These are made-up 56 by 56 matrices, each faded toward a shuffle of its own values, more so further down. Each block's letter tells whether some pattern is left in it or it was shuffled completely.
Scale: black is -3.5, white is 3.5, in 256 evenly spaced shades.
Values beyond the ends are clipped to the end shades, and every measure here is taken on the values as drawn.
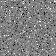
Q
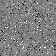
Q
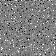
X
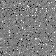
X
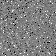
Q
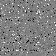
X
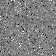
Q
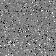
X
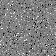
Q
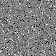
Q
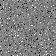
Q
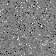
Q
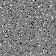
Q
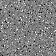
X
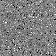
X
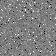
Q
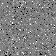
X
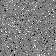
Q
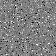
X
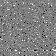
X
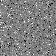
Q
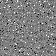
Q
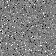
Q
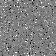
X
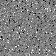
Q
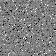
Q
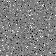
Q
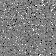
X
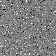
Q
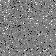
Q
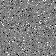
Q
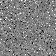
Q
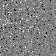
X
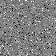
X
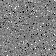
Q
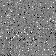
X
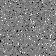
X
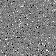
X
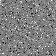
Q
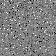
Q
